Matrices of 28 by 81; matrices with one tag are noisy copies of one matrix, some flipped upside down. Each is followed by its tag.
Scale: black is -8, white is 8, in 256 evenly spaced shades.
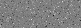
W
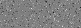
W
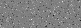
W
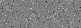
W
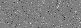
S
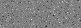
W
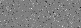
W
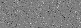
S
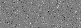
S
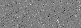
S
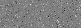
S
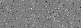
W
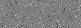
S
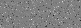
W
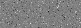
S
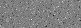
W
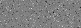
W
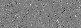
S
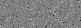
W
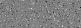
W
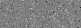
W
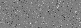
S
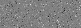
S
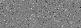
W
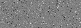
S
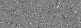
S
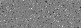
W
